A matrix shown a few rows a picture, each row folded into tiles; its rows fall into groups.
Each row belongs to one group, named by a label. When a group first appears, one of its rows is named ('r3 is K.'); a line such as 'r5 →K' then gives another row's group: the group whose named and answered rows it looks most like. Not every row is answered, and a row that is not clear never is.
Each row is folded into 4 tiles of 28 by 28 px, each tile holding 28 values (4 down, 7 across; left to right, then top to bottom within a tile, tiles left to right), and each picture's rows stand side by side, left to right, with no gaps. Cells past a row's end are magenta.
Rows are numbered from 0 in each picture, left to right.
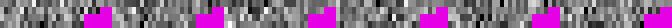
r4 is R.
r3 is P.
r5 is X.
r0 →X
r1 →R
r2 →R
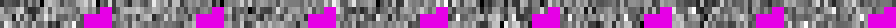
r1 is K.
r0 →R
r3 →P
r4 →X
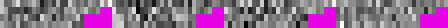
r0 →P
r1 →R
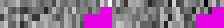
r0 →P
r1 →X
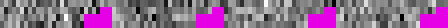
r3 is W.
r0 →X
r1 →R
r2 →K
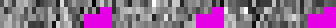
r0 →X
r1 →K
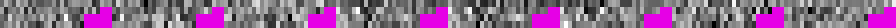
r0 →X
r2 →W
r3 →R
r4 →R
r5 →R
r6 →X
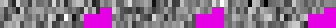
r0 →X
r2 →P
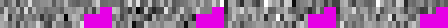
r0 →W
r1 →P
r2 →K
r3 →K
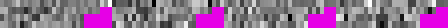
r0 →P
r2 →W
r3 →W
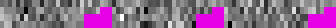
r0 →R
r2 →P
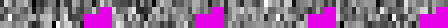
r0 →X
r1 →R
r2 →K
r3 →P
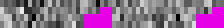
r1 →W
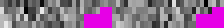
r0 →R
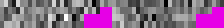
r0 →X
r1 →R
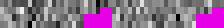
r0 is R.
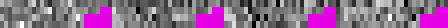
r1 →R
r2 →R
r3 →K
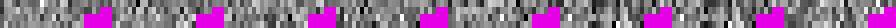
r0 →K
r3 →X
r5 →X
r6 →X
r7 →W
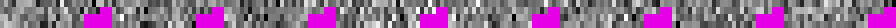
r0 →X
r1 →X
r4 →W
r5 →X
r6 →P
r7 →K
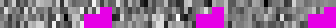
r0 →W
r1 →X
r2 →P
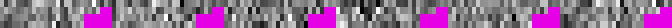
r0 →W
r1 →K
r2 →X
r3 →R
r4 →W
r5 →W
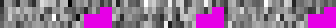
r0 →K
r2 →K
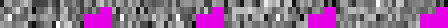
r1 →X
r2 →K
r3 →K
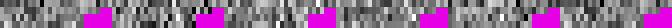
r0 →R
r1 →X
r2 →W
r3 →P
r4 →K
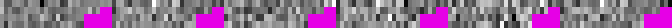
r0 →P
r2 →P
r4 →W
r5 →K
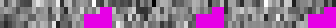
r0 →W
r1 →R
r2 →K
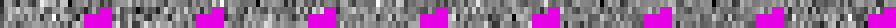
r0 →K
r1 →P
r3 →K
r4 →W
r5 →P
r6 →P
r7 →X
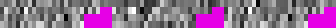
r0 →W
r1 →R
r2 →W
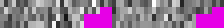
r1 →K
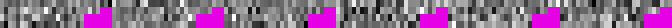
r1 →P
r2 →X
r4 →P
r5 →X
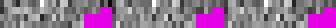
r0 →K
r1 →K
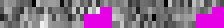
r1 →R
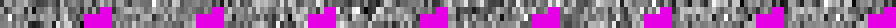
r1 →K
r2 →W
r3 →R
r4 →P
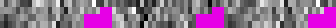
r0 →W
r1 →R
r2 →W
